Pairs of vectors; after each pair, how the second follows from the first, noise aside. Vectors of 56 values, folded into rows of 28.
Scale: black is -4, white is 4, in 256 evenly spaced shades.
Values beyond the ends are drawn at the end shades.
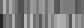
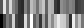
scaled up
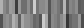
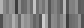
copied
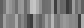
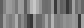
copied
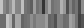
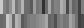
copied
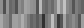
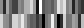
scaled up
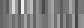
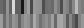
sign-scrambled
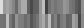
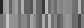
sign-scrambled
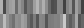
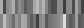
copied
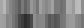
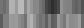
wrapped around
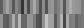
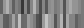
copied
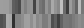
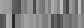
copied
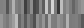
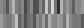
copied
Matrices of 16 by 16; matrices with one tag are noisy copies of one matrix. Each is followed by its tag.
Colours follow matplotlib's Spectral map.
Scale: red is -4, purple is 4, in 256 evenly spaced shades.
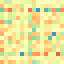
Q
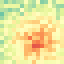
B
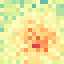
B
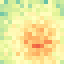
B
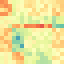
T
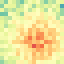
B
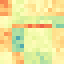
T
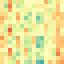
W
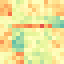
T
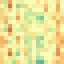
W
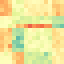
T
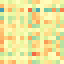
Q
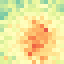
B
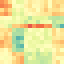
T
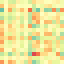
Q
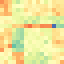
T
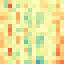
W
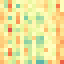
W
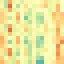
W
